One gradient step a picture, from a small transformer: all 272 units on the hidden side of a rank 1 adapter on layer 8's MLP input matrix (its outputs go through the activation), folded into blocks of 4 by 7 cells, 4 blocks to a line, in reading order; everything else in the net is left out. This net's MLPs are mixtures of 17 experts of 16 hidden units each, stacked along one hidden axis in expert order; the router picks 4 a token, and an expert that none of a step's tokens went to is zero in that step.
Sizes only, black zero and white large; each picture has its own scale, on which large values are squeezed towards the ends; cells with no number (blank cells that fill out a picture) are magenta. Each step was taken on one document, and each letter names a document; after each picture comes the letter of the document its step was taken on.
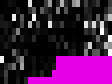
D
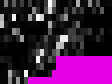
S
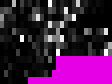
S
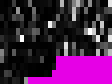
D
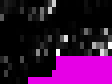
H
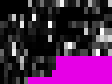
D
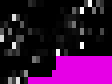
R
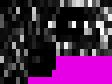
D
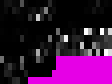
H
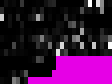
R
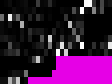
R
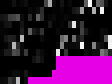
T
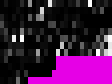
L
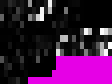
H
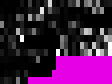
L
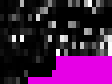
L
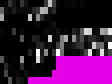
H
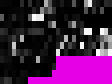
L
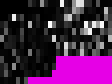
D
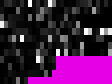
S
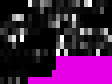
L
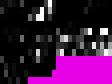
H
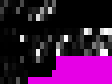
H
